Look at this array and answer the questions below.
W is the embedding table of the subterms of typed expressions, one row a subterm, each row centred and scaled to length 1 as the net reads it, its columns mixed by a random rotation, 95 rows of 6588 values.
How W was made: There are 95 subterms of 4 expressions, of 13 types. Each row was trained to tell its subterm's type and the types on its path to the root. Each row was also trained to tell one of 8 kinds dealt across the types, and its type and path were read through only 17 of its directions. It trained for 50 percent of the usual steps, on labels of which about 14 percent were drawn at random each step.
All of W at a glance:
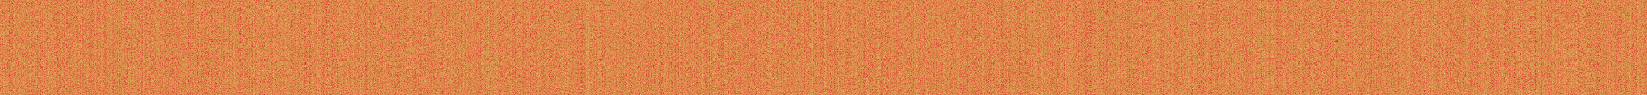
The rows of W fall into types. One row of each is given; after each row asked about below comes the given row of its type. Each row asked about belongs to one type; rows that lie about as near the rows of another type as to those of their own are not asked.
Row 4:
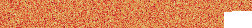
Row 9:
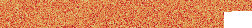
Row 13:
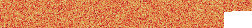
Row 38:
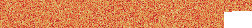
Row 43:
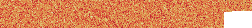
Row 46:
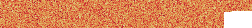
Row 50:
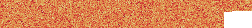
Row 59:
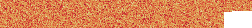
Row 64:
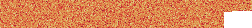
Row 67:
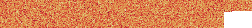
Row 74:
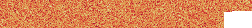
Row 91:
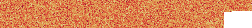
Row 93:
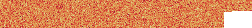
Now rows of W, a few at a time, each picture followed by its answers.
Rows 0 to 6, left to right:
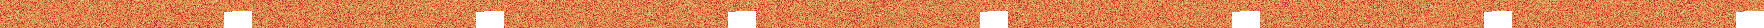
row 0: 9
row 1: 43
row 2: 91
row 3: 13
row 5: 46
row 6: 67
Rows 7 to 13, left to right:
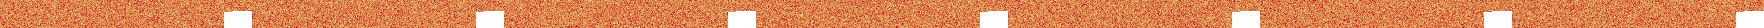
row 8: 50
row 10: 43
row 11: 59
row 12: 4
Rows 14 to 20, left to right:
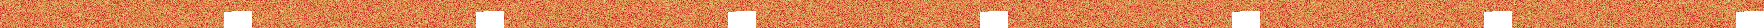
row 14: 13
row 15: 4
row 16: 38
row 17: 38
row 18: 74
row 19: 38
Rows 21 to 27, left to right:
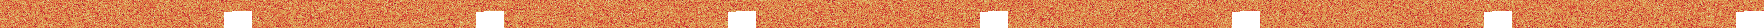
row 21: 59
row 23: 93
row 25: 91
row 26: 91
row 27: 93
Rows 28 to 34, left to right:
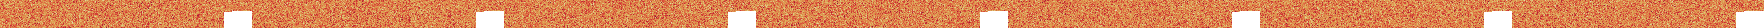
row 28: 46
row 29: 38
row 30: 91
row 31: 50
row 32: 46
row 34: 50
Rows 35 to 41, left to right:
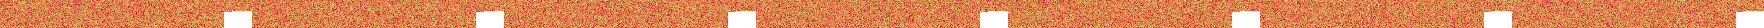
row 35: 59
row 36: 67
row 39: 4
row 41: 74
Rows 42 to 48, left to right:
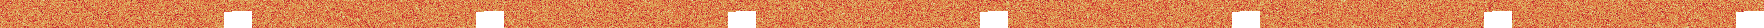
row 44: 4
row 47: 9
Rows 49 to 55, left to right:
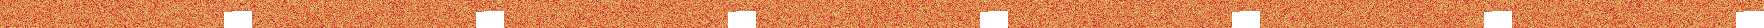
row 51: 74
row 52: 13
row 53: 91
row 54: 91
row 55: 13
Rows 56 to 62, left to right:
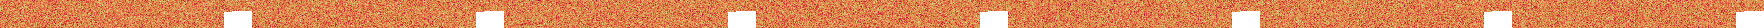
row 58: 4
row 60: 59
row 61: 9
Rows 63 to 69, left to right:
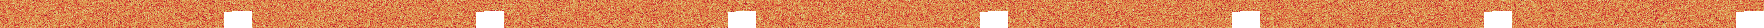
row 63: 64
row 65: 74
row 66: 59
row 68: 64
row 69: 46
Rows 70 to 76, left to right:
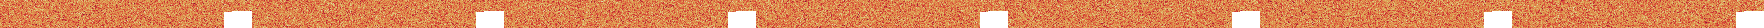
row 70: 13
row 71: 4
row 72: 67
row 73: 74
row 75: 43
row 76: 74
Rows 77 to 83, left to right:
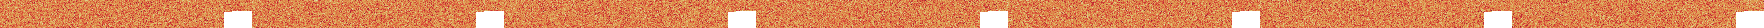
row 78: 93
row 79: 50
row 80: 64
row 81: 46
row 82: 46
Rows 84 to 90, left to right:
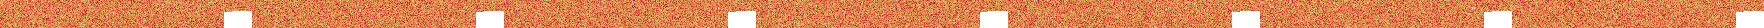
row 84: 9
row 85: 46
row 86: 67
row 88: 4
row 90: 59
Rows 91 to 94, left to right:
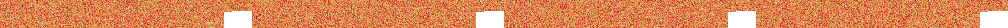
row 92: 13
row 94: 59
